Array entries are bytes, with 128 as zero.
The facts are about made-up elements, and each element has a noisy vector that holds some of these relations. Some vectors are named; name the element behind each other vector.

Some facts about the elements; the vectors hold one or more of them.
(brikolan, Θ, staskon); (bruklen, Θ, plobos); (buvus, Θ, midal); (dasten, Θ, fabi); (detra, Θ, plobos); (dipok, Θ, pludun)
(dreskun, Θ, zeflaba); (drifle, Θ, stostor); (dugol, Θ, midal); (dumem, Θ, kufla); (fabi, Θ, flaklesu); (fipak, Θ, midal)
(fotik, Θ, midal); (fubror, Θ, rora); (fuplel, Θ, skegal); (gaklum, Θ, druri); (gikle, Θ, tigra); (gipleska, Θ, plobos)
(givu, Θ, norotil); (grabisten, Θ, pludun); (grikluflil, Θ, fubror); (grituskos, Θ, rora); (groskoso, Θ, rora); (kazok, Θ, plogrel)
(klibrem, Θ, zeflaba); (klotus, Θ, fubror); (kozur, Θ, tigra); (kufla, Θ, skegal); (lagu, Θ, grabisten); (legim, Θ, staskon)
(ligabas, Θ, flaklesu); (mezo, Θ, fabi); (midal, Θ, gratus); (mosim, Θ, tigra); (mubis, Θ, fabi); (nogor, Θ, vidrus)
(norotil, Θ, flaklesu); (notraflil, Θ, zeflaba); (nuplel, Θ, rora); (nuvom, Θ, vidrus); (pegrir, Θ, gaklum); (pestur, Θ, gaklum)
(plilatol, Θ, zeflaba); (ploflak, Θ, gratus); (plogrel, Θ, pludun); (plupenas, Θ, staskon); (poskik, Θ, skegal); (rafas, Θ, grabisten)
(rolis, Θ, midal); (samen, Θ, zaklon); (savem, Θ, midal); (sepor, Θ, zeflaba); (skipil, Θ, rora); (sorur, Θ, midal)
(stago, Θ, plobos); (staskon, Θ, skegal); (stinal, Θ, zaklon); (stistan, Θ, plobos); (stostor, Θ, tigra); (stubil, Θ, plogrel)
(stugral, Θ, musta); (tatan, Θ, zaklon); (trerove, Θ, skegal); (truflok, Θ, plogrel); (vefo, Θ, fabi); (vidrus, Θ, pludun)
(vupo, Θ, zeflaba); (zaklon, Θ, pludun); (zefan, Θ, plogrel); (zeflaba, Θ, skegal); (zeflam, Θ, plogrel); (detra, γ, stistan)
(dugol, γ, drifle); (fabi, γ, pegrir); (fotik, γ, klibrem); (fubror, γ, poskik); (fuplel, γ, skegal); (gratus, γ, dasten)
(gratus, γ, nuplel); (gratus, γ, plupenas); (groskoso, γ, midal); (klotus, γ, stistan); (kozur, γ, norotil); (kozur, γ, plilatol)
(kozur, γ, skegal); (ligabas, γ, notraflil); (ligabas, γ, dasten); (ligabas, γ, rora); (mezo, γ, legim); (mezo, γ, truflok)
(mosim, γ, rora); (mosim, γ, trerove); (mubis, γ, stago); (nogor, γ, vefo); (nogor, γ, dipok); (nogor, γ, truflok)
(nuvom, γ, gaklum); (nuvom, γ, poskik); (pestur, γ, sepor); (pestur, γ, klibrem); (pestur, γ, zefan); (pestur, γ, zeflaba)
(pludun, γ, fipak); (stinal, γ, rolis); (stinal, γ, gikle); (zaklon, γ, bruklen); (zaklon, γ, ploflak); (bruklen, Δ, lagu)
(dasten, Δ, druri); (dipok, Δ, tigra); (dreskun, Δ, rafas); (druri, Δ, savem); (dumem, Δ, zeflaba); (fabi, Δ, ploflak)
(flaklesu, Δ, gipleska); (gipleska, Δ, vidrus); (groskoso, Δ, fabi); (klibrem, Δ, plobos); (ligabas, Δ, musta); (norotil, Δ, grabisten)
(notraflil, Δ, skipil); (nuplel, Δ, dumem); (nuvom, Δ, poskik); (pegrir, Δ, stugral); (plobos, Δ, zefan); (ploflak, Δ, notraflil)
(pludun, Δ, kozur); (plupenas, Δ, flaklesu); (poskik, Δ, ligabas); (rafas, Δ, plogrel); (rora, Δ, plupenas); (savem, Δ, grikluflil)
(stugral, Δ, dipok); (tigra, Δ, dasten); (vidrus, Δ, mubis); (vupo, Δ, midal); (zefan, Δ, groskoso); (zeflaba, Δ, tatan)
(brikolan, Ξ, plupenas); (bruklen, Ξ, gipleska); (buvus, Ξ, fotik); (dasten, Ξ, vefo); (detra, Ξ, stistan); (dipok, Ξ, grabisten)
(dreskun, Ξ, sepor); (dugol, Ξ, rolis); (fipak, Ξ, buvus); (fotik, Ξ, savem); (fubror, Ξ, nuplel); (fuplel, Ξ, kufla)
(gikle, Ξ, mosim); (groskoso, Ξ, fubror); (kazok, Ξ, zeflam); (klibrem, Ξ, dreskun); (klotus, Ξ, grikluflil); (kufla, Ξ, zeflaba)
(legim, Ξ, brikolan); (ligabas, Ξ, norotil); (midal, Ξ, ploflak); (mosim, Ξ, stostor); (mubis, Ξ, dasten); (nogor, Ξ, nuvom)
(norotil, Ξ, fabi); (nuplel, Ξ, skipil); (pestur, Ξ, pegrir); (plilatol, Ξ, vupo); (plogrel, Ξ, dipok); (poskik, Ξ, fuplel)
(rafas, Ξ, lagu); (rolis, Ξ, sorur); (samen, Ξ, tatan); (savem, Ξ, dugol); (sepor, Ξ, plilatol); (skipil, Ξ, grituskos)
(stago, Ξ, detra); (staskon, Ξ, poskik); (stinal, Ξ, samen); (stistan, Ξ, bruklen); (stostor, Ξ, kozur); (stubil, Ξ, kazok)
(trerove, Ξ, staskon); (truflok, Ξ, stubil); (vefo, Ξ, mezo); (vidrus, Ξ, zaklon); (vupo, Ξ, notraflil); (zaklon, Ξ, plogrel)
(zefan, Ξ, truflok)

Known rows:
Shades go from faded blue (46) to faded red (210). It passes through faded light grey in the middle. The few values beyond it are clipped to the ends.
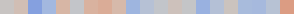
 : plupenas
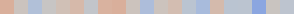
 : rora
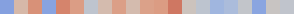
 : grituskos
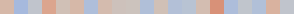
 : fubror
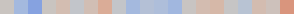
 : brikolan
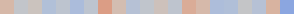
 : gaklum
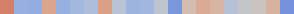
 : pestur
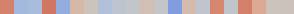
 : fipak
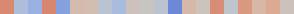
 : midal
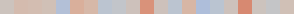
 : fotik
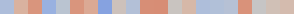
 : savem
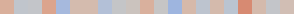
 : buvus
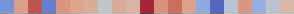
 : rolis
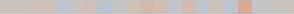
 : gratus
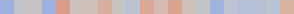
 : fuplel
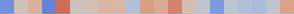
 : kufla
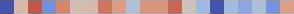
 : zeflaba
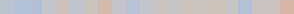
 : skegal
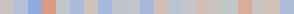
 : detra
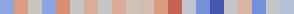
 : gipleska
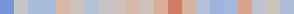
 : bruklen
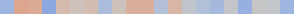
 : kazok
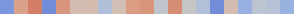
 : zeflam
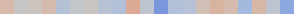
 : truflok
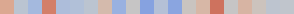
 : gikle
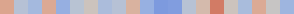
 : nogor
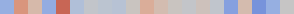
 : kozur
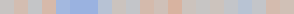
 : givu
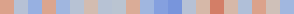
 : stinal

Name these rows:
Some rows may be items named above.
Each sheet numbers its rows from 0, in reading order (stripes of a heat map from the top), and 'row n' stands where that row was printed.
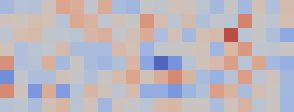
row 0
sepor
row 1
fotik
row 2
plogrel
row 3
plobos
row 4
zefan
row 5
bruklen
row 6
vidrus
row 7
stistan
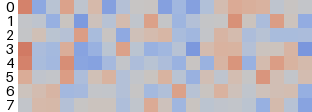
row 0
groskoso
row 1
lagu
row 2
pludun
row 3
pestur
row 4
ligabas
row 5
buvus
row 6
druri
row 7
stubil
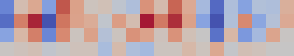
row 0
vupo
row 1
sorur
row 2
grabisten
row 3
stugral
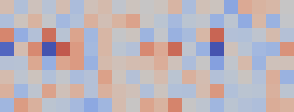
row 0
musta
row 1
tatan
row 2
klotus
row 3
notraflil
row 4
skipil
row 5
gaklum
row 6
fubror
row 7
mezo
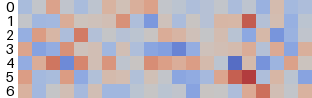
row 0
tatan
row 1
dreskun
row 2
kozur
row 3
klibrem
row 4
grabisten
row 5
rafas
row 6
ploflak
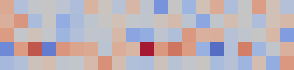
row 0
nuvom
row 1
flaklesu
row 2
pegrir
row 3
rolis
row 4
dumem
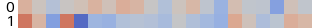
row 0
rora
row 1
mubis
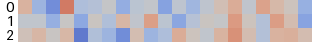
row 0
stago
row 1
lagu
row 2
dasten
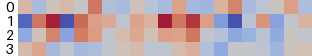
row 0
grikluflil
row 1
sorur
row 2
grituskos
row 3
flaklesu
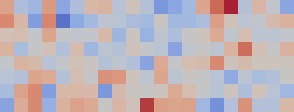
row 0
rafas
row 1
mubis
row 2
mosim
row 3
ploflak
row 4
tigra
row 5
nuplel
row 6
dipok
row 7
dugol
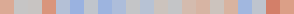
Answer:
norotil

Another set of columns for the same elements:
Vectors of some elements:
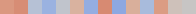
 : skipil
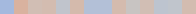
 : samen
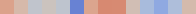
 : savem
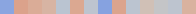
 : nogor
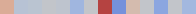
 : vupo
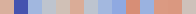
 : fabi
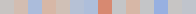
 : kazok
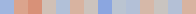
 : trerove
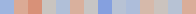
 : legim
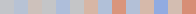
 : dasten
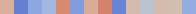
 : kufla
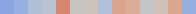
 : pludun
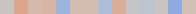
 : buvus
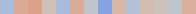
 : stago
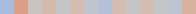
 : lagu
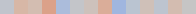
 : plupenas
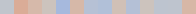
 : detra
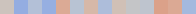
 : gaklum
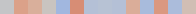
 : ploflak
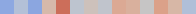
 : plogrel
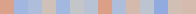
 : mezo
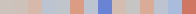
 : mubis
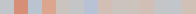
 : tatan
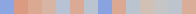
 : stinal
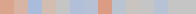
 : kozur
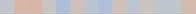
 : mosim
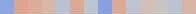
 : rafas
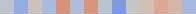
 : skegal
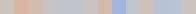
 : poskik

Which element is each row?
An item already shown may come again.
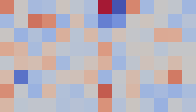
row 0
notraflil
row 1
klibrem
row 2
gaklum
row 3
kozur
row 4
plupenas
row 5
flaklesu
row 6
dugol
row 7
bruklen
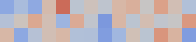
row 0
plogrel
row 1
ligabas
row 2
plobos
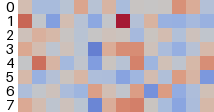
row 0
musta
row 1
rolis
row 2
dumem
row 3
savem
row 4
grikluflil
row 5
plobos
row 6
pegrir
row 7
savem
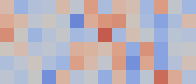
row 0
gratus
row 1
savem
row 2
gipleska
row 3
stugral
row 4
pegrir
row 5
fubror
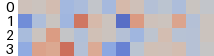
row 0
nuplel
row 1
vidrus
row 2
dreskun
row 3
zefan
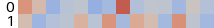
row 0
grituskos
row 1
gratus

